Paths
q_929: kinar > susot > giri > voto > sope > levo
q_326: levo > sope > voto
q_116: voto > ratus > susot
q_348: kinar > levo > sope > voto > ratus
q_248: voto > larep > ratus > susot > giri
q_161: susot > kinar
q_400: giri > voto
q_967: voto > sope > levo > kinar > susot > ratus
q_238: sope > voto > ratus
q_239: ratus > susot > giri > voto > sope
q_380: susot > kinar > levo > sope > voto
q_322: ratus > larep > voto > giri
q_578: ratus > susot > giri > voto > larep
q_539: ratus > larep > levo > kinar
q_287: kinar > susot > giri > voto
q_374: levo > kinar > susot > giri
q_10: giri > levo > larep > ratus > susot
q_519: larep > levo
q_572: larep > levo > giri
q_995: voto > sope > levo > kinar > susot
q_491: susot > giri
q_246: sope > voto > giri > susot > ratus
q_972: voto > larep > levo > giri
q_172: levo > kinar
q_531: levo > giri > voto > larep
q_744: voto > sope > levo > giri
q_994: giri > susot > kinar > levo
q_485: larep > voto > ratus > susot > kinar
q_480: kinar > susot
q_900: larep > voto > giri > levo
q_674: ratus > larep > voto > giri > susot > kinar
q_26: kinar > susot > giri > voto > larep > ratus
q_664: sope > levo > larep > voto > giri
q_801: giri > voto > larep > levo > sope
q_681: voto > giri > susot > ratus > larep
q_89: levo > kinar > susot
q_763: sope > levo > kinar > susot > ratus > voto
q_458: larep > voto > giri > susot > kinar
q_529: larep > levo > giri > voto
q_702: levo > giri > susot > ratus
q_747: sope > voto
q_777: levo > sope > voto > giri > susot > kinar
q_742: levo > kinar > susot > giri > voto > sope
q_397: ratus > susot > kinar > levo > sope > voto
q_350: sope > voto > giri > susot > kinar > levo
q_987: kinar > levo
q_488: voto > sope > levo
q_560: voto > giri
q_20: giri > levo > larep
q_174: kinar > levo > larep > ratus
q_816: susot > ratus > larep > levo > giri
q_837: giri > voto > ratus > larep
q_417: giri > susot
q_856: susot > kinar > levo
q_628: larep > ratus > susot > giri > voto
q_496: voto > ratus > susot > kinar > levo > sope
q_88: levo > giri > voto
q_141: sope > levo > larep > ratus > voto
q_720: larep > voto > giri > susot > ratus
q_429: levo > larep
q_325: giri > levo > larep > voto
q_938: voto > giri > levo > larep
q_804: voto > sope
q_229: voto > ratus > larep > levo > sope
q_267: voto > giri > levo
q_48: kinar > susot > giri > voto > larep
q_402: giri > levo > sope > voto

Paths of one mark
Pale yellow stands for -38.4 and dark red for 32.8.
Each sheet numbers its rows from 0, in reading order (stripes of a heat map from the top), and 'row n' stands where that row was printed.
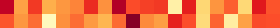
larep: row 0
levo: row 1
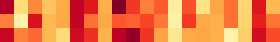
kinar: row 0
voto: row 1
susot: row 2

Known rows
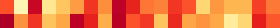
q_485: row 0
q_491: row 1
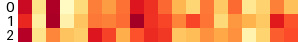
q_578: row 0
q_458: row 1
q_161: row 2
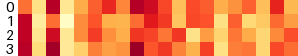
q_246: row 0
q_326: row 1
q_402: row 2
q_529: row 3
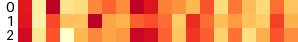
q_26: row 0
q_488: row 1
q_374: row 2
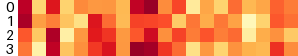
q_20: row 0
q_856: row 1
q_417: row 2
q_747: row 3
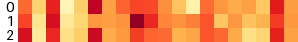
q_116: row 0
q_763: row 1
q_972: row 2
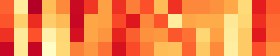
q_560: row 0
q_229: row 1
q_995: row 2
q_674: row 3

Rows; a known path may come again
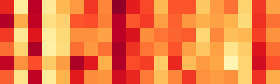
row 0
q_720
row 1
q_900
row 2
q_763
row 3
q_350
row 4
q_491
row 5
q_248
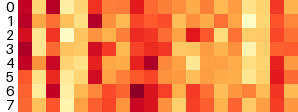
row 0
q_929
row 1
q_856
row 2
q_777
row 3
q_161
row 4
q_816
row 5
q_496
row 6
q_246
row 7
q_702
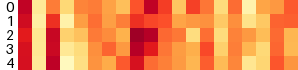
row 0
q_172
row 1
q_742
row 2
q_141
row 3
q_26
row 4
q_674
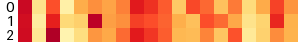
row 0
q_374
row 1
q_972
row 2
q_578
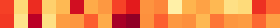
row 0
q_229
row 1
q_10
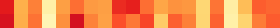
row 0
q_531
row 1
q_88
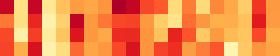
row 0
q_664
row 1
q_116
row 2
q_967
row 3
q_994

